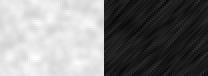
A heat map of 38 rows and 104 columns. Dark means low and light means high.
The table splits into one row of 2 panels. Panel 1,1: very high, blotchy, faint in contrast. Panel 1,2: very low, slanting up to the right, faint in contrast.
